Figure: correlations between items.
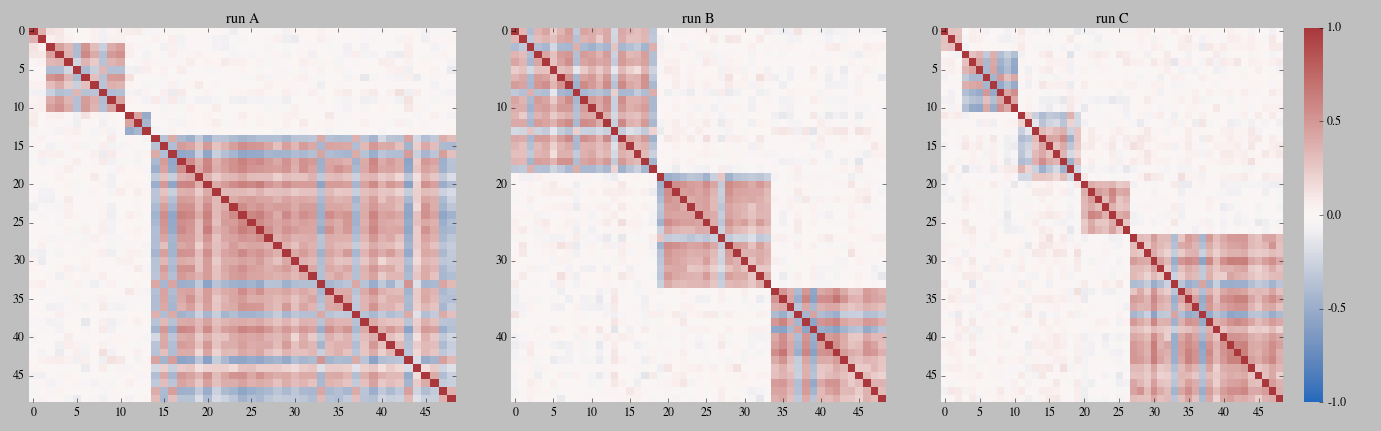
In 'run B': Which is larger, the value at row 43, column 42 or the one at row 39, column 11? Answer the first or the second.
the first
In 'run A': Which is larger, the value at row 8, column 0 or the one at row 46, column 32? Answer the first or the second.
the second
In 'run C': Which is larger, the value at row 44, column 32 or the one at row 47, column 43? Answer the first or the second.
the second
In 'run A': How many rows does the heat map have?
49
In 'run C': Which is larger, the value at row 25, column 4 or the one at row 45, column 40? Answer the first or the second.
the second
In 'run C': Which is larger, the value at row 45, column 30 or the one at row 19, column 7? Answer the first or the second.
the first
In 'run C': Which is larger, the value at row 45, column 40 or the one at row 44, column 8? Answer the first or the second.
the first
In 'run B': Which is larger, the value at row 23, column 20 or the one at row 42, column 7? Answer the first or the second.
the first
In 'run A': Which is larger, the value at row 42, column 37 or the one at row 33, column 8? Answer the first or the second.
the second
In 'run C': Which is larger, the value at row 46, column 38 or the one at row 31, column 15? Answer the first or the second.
the first
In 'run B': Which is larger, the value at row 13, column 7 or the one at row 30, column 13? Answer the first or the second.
the second
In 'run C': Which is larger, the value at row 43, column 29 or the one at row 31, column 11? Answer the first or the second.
the first
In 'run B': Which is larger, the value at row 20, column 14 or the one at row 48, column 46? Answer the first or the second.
the second
